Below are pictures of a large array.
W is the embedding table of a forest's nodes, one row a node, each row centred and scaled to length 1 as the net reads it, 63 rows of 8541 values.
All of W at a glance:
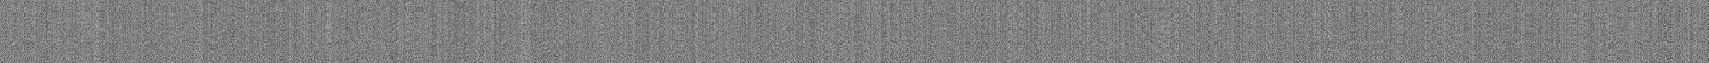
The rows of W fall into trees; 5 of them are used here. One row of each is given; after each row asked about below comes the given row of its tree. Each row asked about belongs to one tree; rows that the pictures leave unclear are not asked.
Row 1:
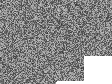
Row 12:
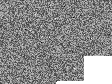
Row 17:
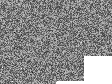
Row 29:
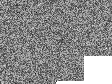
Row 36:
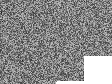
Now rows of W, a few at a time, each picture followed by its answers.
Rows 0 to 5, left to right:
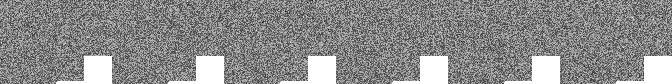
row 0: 12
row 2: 36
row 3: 36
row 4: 12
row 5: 36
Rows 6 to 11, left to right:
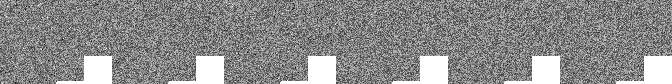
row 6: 29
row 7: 17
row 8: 17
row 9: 12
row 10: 17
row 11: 17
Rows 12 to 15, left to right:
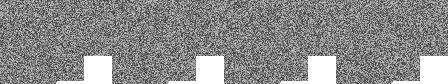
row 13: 36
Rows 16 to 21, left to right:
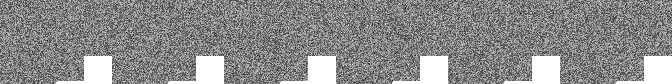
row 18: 12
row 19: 1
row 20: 36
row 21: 36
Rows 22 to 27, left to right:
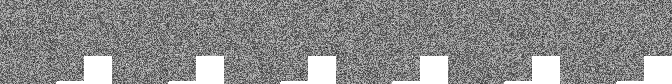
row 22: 12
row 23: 12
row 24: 29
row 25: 36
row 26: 36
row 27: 29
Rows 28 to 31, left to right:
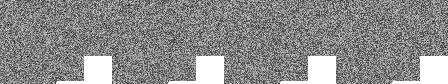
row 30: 12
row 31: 36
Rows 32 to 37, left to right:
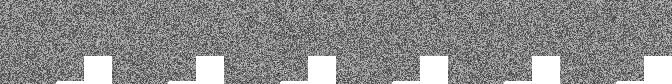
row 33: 36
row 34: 1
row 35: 12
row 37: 36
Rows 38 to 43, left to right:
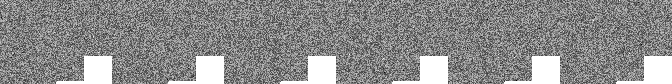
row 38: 17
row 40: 12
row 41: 29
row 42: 29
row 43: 1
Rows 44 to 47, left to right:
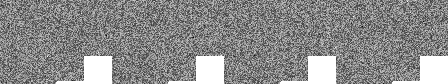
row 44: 1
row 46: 36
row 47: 1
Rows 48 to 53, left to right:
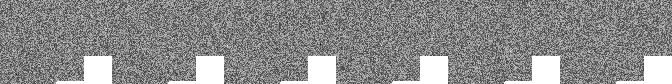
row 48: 36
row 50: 12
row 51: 29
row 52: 12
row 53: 17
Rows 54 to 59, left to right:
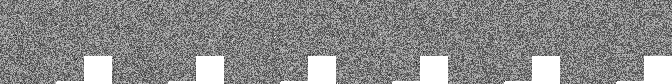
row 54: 36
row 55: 36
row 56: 12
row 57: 17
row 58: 29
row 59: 12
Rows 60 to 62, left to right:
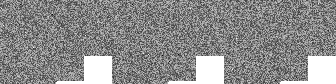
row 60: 1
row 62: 12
